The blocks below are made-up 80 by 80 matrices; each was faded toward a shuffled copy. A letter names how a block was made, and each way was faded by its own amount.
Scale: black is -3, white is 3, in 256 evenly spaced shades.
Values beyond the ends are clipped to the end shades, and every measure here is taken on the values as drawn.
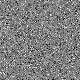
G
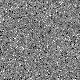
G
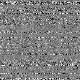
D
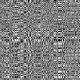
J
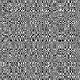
J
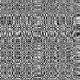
J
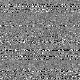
D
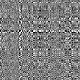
J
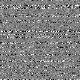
D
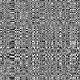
J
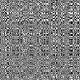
J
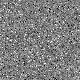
G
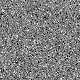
G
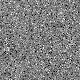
G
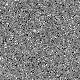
G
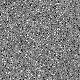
G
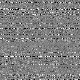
D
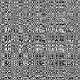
J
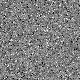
G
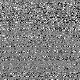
D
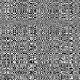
J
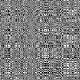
J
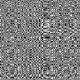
J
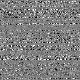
D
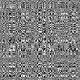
J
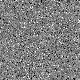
G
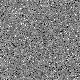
G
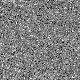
G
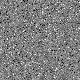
G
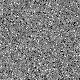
G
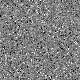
G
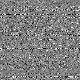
D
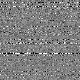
D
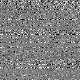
D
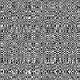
J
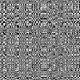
J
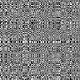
J
